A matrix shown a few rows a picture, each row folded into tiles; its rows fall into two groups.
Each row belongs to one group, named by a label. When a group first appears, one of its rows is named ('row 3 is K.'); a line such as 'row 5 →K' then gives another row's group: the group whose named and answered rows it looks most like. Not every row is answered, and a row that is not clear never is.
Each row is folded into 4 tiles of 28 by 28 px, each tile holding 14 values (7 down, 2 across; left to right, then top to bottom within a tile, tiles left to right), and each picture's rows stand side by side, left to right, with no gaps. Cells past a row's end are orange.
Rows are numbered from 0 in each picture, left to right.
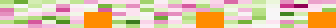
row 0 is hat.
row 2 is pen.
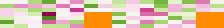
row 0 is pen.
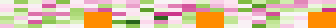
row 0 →hat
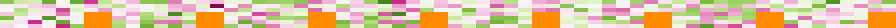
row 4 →hat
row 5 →hat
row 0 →hat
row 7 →hat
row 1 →pen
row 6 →hat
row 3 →pen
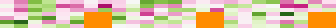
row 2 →pen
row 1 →hat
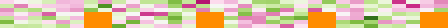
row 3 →pen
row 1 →hat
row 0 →pen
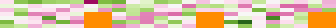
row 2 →pen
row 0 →hat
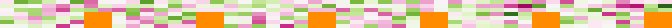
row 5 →pen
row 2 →hat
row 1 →hat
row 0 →hat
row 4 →pen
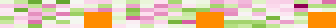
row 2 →pen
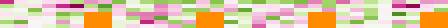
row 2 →hat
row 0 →pen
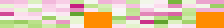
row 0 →pen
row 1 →hat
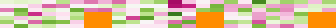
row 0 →hat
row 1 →pen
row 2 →hat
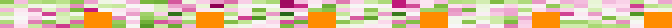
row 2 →pen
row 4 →hat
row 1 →pen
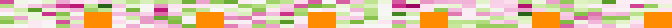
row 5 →hat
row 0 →pen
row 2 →hat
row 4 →pen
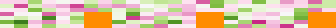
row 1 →hat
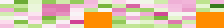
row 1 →pen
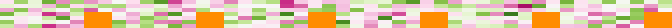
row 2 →pen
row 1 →pen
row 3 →hat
